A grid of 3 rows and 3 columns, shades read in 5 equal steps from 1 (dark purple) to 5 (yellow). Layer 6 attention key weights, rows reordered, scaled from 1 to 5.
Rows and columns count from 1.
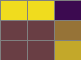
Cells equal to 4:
1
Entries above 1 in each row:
2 3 3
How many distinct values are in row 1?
2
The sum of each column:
9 9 8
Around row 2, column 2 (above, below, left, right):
5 2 2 3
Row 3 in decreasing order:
4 2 2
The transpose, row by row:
5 2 2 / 5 2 2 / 1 3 4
